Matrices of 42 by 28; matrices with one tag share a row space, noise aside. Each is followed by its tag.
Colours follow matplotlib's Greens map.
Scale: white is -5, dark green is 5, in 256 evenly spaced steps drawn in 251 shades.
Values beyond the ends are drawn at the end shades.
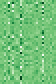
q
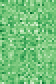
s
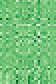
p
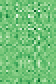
p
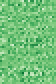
s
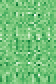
p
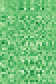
s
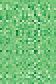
p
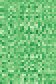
s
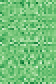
s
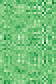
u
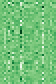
q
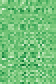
s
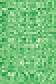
s
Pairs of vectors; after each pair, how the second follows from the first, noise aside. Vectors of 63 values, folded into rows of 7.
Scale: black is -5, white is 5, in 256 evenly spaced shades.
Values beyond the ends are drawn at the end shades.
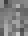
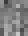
copied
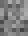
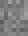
shrunk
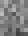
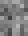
shuffled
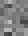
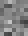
copied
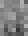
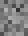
shuffled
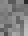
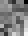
scaled up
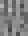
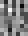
scaled up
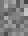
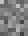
shuffled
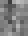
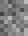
shuffled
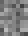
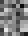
scaled up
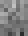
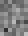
shuffled
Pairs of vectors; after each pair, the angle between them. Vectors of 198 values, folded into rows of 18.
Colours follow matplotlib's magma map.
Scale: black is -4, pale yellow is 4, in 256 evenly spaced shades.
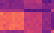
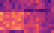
nearly parallel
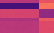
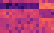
nearly parallel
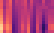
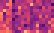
partly aligned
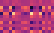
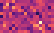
partly opposed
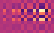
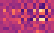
nearly parallel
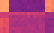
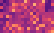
partly opposed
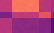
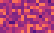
orthogonal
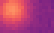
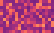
orthogonal
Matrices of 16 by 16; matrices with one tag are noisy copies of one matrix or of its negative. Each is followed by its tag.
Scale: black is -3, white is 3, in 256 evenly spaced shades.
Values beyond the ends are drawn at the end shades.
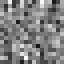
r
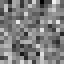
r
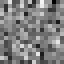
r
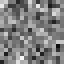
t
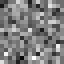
t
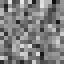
r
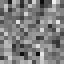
r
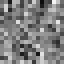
r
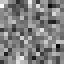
t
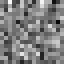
r
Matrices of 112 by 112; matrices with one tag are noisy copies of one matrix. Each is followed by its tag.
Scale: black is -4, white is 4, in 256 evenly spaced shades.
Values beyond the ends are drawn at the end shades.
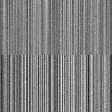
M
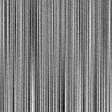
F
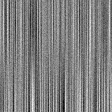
F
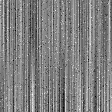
F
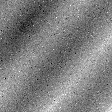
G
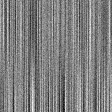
F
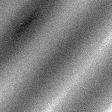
G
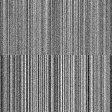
M
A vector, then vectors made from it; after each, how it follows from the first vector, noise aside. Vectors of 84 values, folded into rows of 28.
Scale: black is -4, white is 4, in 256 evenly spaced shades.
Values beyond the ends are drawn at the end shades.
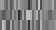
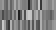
copied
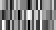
scaled up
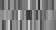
negated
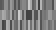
negated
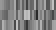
reversed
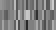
reversed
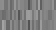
shrunk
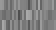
shrunk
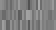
shrunk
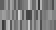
negated
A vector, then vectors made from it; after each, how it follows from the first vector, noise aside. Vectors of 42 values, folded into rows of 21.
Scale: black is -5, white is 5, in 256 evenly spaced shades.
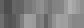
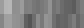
negated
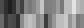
scaled up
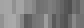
negated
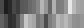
scaled up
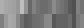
negated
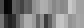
scaled up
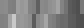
reversed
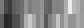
scaled up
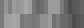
reversed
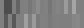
partly zeroed
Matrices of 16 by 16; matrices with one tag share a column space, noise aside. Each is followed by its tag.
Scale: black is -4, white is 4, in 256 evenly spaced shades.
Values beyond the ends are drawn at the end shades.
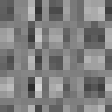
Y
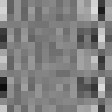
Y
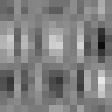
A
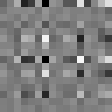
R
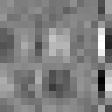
A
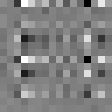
R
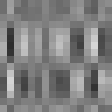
A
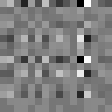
R
